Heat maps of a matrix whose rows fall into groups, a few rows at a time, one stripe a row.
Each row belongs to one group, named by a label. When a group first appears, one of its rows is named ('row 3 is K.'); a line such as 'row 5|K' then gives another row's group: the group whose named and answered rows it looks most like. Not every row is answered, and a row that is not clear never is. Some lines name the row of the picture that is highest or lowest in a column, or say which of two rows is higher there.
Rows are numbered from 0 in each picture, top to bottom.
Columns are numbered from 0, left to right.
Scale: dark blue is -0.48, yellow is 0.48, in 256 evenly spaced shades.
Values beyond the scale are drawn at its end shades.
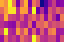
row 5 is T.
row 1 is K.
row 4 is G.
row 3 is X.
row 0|K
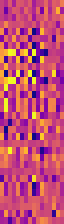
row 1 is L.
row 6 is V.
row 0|X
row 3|G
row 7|K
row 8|V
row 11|K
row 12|G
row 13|V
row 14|G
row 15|G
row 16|T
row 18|L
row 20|L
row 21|K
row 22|T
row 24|L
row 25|T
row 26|V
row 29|T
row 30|T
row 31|X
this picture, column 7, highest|10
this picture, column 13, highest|10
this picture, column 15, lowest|11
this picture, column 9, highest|22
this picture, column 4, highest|10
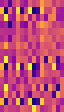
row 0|X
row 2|G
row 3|X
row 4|X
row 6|G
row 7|X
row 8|G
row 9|V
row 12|G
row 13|T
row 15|T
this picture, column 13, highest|9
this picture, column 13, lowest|13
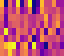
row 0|V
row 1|V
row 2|L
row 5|V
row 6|K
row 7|K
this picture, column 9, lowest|0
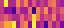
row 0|G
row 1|X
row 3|K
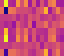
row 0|G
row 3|X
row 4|G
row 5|G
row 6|L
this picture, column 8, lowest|3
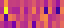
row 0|G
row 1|G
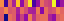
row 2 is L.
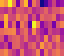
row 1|X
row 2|G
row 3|T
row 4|K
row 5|L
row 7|T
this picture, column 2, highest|0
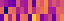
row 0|X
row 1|L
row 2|T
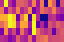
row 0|G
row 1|V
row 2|K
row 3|K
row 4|T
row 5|X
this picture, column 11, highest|5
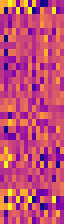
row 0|K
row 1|V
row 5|L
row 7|L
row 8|X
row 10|X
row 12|V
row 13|X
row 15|K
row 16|X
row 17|K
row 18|L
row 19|X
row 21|G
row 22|K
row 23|G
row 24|L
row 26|X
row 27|K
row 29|K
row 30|L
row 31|V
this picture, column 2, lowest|16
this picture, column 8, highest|0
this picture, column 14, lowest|23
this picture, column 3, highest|0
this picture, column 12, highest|23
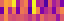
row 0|K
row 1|T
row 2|G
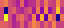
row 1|L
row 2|G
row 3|T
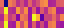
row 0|L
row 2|T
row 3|G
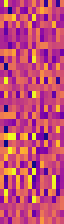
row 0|G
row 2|K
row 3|V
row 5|L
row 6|X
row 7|K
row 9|L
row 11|G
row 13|T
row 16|K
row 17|X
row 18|L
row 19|K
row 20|L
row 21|K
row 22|G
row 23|V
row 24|K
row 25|V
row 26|V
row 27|G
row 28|T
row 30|V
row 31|X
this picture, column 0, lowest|8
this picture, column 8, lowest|23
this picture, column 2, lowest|1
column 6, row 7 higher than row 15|Yes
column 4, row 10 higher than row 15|Yes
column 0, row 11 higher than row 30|No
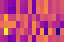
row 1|X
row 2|G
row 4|G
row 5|X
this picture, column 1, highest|4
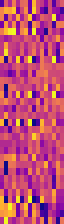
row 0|T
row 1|K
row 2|V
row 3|T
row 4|K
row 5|L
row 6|G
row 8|V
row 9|X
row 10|X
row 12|L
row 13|V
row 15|X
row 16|G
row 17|V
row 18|X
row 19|T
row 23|L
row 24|L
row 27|V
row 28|V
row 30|K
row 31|G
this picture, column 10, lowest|29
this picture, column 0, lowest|0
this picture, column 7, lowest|3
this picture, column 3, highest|4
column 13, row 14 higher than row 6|Yes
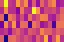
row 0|G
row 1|T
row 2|L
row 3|T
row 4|X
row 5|L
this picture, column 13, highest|0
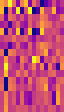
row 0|K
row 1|V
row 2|L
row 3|X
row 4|V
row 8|T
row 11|L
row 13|T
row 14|T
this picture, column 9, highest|8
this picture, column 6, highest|0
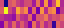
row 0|L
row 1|G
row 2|X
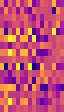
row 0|V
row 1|T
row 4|V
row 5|K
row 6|X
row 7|K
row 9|V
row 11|X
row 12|K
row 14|K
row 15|G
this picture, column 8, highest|5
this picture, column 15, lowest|12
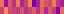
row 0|V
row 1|G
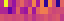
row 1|X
